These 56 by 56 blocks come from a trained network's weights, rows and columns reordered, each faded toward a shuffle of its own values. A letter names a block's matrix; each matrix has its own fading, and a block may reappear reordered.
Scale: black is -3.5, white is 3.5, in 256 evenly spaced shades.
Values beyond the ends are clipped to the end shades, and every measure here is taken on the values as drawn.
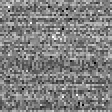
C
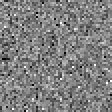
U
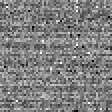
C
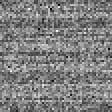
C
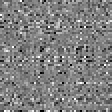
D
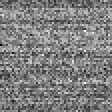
C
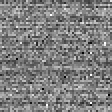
C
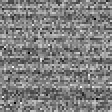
C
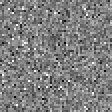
U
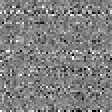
D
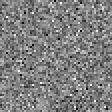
U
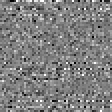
D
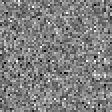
U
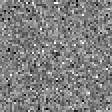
U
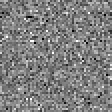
U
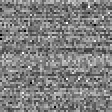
C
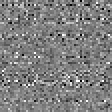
D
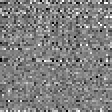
D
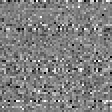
D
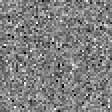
U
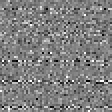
D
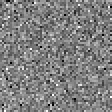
U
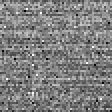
C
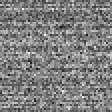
C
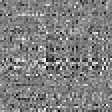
D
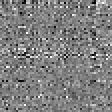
D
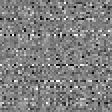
D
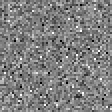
U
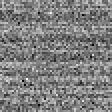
C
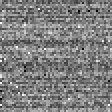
C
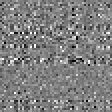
D
